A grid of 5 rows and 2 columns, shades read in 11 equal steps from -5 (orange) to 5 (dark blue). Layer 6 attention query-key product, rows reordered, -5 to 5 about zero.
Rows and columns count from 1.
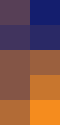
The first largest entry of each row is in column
2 2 1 1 1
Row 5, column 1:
-2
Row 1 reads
2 5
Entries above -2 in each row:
2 2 2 1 0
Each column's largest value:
3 5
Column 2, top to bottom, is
5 4 -1 -3 -5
